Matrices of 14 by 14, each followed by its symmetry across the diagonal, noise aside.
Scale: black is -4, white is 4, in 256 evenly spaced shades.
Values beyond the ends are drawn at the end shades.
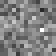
neither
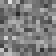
neither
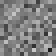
symmetric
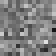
neither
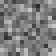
symmetric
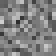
symmetric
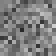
neither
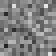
antisymmetric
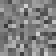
antisymmetric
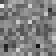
neither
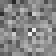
symmetric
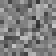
antisymmetric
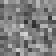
antisymmetric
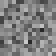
symmetric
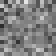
antisymmetric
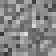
symmetric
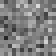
antisymmetric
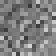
symmetric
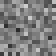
antisymmetric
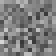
neither
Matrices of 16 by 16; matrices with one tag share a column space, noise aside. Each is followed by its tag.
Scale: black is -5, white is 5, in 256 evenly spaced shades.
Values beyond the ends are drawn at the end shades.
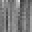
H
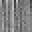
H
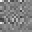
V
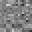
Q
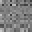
Q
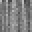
H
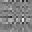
V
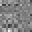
Q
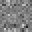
Q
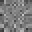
Q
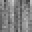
H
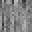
H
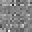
Q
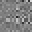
V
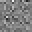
V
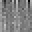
H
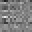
V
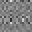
V
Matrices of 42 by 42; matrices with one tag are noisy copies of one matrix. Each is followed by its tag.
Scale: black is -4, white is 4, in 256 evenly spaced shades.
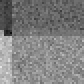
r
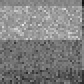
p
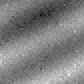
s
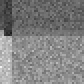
r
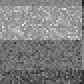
p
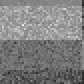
p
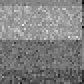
p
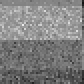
p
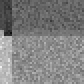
r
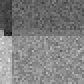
r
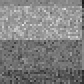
p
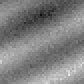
s
